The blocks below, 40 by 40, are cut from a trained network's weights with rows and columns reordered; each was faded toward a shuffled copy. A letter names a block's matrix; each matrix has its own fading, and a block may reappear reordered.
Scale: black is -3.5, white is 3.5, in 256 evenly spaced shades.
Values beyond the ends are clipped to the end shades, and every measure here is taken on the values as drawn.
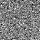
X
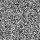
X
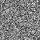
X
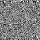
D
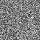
X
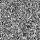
X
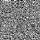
D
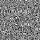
D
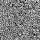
X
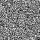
X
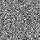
D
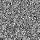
X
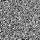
X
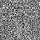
D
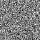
X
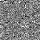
D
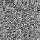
D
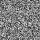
X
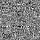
D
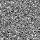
X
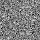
X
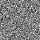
X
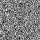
D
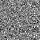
D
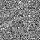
D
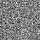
D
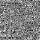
D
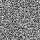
X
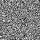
X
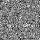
D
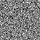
X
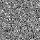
D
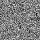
X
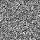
X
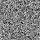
X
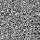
D
